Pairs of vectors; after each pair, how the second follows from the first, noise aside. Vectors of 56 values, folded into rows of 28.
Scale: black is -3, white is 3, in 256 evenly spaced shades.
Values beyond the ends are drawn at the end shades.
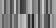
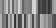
shuffled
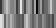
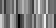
shuffled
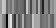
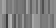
shrunk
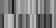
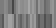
shrunk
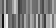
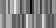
shuffled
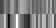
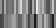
shuffled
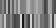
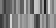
shuffled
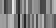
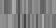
shrunk
